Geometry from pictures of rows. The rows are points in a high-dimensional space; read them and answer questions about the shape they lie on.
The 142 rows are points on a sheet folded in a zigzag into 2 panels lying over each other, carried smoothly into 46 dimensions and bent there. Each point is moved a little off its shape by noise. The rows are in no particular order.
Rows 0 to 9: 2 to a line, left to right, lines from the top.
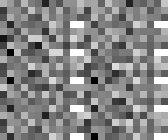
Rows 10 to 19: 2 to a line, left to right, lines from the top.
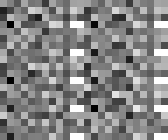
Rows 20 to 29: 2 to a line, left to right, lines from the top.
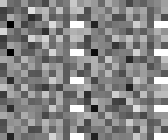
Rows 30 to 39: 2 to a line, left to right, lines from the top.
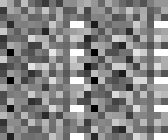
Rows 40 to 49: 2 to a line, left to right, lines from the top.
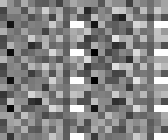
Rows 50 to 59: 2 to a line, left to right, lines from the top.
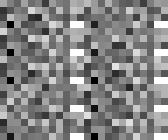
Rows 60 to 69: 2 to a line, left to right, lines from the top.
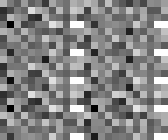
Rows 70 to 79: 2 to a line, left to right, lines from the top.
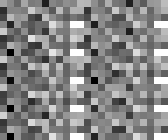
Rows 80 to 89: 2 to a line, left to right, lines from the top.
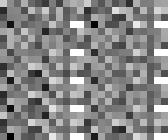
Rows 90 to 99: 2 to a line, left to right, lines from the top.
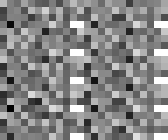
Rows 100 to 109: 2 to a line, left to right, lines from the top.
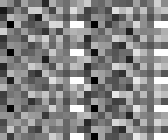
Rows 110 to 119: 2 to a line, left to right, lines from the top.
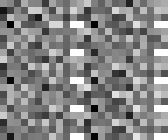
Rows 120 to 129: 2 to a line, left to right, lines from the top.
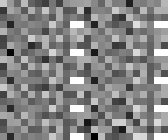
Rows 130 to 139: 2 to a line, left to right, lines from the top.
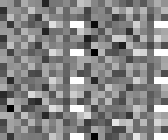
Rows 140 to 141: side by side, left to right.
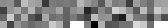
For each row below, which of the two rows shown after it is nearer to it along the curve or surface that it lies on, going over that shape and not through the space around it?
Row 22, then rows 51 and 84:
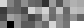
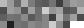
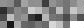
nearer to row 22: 84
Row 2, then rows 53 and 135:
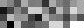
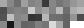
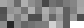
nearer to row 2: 53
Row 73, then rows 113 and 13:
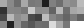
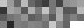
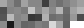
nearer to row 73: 113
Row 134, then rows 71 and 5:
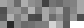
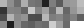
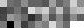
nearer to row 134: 5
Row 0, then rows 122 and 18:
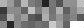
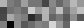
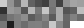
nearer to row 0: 18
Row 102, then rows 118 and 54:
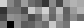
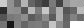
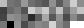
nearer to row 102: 118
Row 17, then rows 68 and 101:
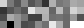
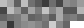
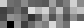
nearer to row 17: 101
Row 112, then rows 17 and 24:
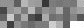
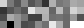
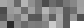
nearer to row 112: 24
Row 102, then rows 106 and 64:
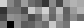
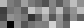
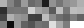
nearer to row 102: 64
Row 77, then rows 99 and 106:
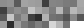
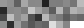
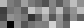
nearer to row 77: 106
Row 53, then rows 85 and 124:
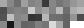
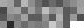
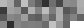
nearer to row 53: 85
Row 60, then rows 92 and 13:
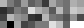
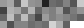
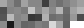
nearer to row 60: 13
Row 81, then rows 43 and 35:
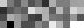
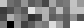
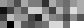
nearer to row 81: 43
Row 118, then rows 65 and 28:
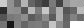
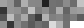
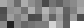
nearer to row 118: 65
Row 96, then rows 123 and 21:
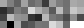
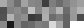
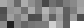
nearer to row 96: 123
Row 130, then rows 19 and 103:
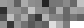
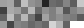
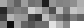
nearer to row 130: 19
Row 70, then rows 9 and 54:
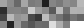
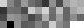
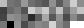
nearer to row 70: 9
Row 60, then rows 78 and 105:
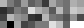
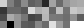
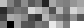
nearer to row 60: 105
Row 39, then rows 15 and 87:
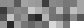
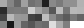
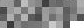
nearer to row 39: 87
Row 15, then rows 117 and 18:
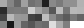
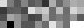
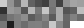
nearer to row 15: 117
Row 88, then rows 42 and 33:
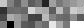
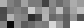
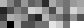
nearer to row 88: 33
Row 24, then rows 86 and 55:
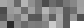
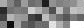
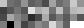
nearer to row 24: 55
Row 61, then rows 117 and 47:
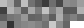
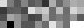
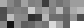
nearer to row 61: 117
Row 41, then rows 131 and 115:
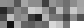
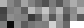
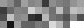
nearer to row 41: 115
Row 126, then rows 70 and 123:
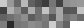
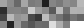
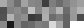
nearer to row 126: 70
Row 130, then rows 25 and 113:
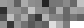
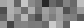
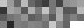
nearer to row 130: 25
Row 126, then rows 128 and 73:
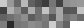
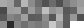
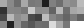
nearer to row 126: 73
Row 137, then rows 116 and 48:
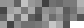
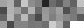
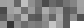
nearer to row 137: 48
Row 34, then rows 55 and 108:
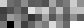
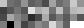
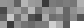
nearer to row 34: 55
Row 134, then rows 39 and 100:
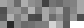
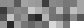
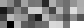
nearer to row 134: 39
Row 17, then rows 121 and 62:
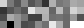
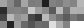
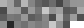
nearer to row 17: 121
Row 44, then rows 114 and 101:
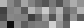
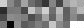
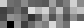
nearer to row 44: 101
